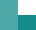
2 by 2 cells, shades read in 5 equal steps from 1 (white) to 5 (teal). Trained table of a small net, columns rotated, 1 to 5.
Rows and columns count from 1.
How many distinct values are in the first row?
2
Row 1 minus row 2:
0 -4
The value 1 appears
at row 1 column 2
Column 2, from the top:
1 5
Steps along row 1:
down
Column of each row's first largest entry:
1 2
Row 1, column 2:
1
